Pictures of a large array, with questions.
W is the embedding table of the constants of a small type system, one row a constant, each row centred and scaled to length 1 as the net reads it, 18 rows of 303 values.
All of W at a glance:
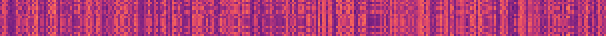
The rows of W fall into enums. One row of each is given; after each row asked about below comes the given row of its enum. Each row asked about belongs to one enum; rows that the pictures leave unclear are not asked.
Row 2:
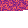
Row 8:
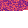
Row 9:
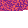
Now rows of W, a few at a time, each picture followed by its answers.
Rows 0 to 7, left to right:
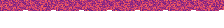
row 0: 2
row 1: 9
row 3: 8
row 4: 8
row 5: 2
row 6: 2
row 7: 9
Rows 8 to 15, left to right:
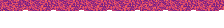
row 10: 9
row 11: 9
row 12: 9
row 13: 2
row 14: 9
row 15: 9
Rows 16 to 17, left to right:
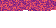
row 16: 2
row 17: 8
